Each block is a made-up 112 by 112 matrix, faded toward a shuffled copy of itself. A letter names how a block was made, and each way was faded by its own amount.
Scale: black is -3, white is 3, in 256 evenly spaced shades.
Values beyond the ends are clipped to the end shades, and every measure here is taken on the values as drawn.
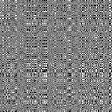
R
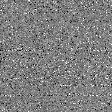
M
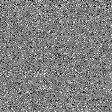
M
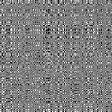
R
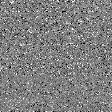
M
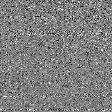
M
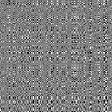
R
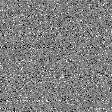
M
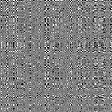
R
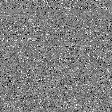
M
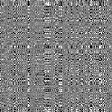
R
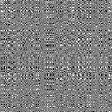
R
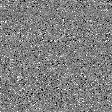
M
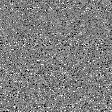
M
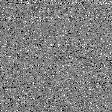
M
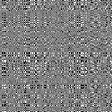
R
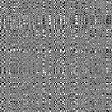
R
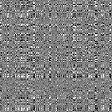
R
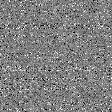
M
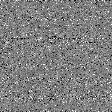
M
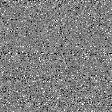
M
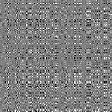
R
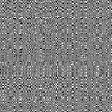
R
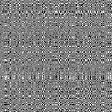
R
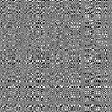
R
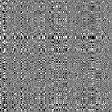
R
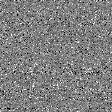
M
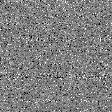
M
